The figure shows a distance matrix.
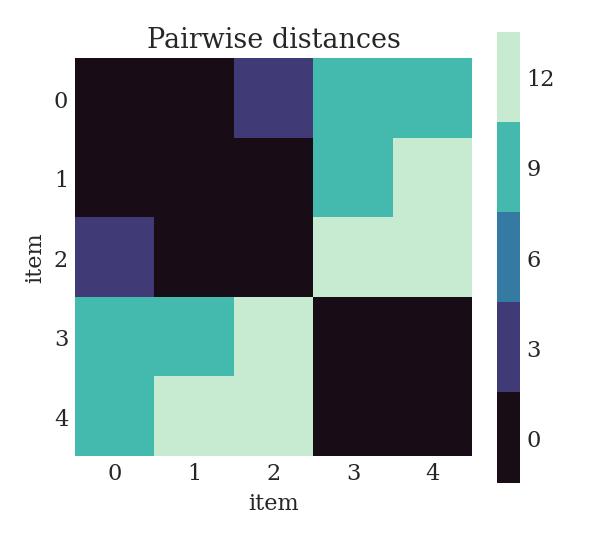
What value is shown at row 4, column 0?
9
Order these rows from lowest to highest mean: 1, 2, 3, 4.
1, 2, 3, 4
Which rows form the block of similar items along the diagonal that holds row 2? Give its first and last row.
0 to 2
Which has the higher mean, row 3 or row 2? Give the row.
3
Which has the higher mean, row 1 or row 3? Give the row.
3
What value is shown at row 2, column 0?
3
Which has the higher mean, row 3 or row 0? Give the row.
3
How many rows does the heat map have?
5
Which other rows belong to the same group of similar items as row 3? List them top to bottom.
4
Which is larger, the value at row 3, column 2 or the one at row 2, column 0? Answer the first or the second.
the first
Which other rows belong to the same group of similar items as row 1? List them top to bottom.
0, 2
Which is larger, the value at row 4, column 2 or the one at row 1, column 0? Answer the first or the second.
the first
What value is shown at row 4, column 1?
12
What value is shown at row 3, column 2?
12
